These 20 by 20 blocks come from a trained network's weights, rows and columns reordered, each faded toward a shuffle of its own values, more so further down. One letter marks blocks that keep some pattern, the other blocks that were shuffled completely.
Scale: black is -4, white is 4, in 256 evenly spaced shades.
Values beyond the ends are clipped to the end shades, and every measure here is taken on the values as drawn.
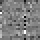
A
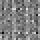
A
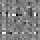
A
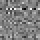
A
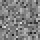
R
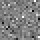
R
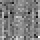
A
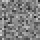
R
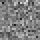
A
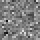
A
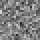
A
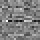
A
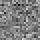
A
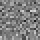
A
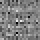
A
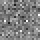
R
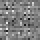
A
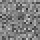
A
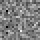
R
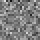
A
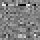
A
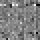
A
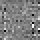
A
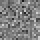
R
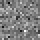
R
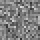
R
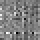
A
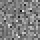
R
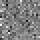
R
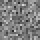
R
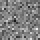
R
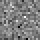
R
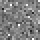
R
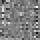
A
